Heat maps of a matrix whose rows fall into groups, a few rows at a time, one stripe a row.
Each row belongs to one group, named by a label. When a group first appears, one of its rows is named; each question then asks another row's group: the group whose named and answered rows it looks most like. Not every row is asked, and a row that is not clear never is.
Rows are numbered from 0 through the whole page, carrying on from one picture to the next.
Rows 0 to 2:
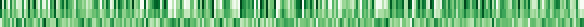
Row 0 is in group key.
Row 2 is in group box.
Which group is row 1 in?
key
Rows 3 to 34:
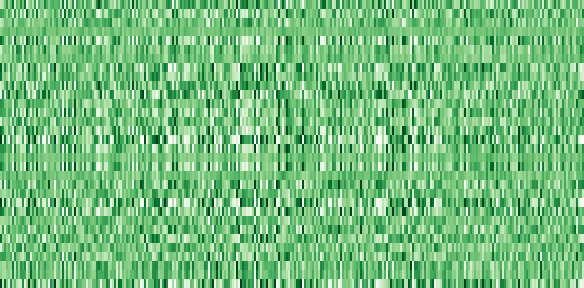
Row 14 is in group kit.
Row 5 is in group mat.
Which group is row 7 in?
kit
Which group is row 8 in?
box
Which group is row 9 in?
box
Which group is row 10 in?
key
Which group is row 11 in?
key
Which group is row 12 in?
mat
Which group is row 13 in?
box
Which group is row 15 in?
kit
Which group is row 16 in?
box
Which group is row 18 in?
key
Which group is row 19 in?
kit
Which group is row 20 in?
kit
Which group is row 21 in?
kit
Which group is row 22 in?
box
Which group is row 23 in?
box
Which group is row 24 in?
mat
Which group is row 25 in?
key
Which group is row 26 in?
kit
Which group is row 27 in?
mat
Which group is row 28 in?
box
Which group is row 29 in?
key
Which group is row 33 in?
mat
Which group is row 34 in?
key
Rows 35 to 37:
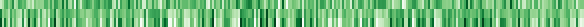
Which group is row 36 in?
key
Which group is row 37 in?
key
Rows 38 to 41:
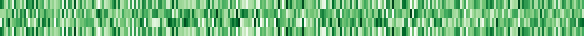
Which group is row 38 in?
kit
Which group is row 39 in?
mat
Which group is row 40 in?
box
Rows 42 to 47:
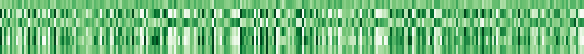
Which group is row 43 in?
key
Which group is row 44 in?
box
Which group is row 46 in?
key
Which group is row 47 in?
key
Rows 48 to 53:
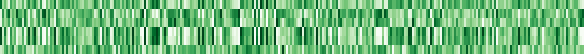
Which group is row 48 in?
key
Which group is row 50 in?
box
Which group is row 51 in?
key
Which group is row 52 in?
key
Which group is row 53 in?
mat
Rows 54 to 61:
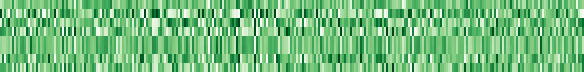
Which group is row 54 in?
mat
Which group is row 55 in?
key
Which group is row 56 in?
box
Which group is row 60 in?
box
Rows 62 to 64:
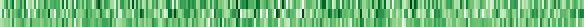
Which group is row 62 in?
mat
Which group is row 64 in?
mat
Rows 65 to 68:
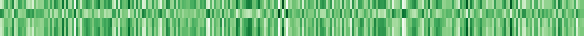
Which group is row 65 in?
mat
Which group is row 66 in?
kit
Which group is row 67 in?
mat
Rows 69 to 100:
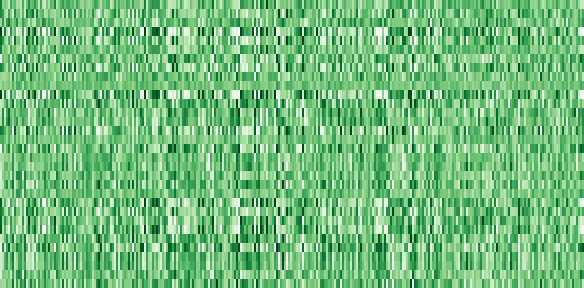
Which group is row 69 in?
key
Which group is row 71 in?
box
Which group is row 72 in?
key
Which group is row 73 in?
kit
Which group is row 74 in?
key
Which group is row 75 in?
box
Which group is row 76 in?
kit
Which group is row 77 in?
mat
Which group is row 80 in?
mat
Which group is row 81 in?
box
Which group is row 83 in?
kit
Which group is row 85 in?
box
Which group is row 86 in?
mat
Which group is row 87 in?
mat
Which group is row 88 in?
box
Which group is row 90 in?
box
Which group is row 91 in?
key
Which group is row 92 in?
kit
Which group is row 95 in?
mat
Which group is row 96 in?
box
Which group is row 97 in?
mat
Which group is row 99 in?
box
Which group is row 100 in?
mat
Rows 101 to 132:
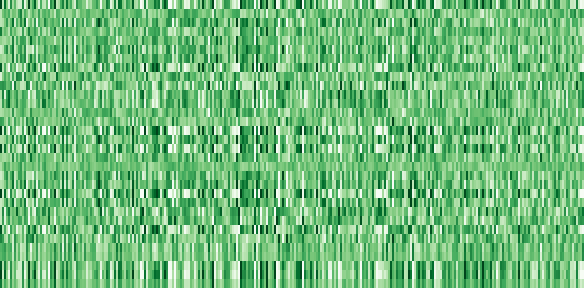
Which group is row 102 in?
box
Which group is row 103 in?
mat
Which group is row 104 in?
key
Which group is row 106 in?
mat
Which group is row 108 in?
key
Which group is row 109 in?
box
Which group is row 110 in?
kit
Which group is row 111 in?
box
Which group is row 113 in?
mat
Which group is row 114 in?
kit
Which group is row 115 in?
key
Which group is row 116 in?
mat
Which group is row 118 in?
mat
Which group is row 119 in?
box
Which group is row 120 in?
mat
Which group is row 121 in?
mat
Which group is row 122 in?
key
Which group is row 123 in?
mat
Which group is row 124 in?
box
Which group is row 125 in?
box
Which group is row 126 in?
key
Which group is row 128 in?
kit
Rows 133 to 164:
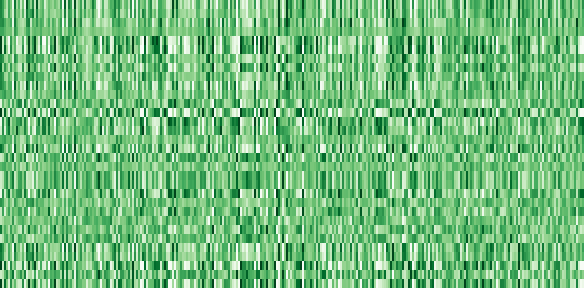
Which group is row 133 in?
kit
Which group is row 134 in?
kit
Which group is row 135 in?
kit
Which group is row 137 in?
key
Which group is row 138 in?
key
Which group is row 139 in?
kit
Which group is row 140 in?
key
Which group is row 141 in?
kit
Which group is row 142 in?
kit
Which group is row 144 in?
box
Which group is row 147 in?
box
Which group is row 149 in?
kit
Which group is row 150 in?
mat
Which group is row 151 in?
kit
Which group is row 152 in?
mat
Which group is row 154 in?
box
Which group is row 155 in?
kit
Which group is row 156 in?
box
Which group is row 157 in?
mat
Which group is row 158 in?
key
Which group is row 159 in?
mat
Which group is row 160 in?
kit
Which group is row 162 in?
key
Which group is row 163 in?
mat
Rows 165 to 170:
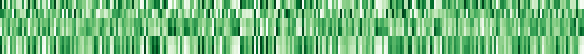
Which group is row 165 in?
key
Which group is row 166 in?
kit
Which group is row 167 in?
box
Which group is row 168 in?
box
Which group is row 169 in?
key
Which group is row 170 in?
key
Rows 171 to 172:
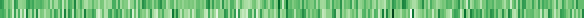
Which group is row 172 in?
kit
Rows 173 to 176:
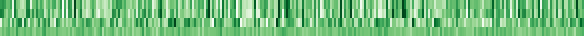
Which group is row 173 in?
kit
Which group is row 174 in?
kit
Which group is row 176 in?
box
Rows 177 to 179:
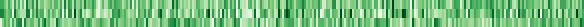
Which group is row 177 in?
kit
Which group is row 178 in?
kit
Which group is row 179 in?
box
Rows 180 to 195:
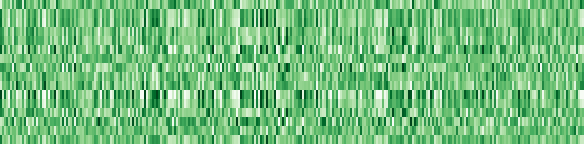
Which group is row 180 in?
box
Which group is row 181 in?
key
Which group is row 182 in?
key
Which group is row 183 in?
kit
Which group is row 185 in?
key
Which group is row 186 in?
mat
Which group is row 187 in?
kit
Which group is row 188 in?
box
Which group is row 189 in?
box
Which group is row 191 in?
key
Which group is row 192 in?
kit
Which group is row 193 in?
mat
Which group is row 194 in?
box
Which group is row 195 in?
key
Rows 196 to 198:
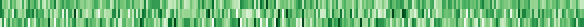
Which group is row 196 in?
key
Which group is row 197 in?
kit
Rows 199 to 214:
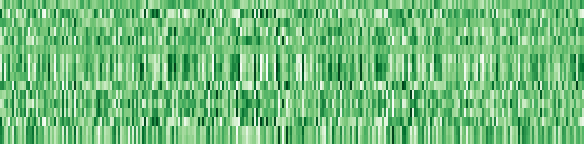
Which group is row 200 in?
key
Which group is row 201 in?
kit
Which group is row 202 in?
box
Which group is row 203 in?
mat
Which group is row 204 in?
box
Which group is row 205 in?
box
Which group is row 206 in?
box
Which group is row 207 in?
box
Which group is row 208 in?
kit
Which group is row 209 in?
mat
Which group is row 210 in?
mat
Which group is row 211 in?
mat
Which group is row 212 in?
key
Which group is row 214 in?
kit
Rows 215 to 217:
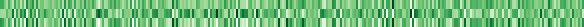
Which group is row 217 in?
kit
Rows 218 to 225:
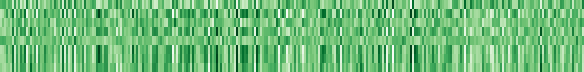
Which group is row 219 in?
mat
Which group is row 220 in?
box
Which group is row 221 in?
mat
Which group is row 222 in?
kit
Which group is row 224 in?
mat
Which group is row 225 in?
mat
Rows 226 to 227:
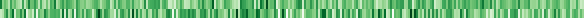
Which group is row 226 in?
key
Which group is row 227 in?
mat
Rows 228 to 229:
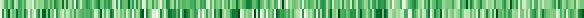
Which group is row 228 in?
mat
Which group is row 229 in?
box
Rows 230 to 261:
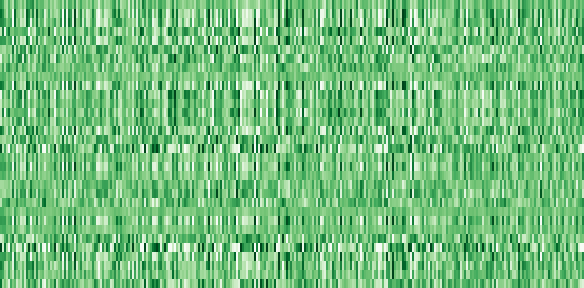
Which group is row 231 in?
kit
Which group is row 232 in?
kit
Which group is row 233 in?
box
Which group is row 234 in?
kit
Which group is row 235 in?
mat
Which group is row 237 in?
box
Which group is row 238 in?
kit
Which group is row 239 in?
kit
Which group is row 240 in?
box
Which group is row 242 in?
box
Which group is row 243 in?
box
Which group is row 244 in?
kit
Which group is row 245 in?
mat
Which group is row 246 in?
key
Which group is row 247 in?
kit
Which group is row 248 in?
kit
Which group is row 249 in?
kit
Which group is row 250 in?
mat
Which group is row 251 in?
mat
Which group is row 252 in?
box
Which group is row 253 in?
kit
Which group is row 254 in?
kit
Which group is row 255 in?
kit
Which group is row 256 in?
mat
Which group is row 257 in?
key
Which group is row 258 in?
kit
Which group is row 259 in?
kit
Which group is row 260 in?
kit
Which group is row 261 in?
key
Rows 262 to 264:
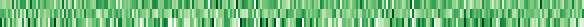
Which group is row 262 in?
mat
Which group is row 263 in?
kit
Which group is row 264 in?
key
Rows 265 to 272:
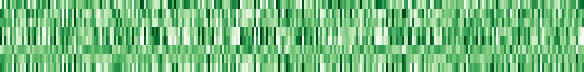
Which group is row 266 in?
kit
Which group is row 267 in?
kit
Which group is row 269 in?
key
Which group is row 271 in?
kit
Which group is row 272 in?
kit
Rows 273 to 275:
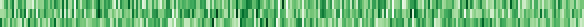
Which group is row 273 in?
mat
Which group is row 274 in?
mat
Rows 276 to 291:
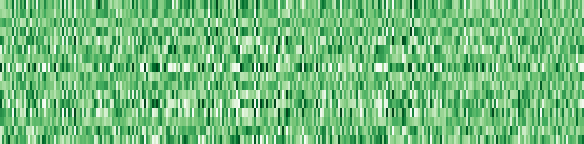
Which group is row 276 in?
mat
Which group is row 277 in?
mat
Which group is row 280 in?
kit
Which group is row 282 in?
mat
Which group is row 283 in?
key
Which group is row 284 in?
box
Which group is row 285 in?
mat
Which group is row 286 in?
kit
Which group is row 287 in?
key
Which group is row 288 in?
kit
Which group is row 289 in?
kit
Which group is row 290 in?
mat
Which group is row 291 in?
box
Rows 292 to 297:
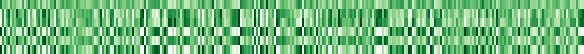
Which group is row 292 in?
key
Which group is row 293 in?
box
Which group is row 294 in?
box
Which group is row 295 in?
key
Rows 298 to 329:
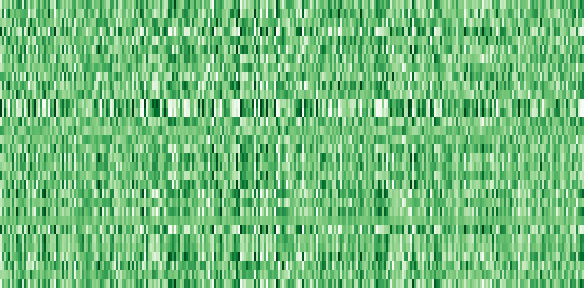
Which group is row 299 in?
box
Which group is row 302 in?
box
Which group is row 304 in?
box
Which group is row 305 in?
mat
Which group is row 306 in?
kit
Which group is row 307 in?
box
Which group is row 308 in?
box
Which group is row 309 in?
key
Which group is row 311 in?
box
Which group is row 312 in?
kit
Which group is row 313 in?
mat
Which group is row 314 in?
key
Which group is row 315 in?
mat
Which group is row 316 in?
mat
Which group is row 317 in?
key
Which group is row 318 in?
mat
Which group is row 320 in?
mat
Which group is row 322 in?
box
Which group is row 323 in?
key
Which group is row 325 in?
box
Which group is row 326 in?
box
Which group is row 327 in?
mat
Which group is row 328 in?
mat
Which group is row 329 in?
box
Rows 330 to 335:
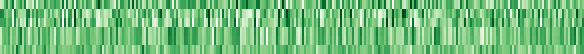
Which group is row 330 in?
mat
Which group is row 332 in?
kit
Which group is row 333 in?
box
